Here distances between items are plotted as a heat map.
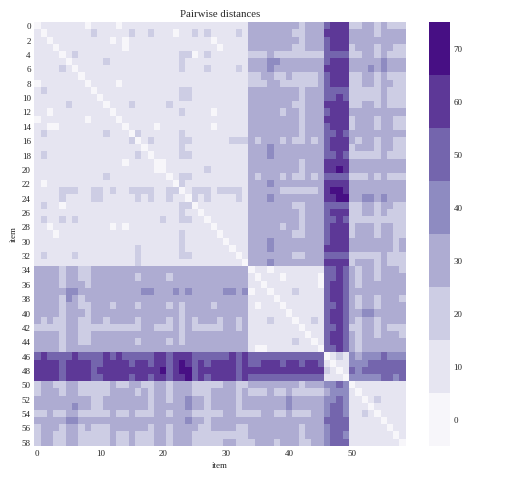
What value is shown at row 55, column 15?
30
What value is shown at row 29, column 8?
10
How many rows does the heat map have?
59
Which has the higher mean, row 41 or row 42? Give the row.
41
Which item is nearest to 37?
34
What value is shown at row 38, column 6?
30
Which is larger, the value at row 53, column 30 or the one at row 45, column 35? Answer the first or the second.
the first
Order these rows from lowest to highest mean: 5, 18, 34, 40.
18, 5, 34, 40
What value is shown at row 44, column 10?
30
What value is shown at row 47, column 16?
60
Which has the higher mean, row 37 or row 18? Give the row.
37
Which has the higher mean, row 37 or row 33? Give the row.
37
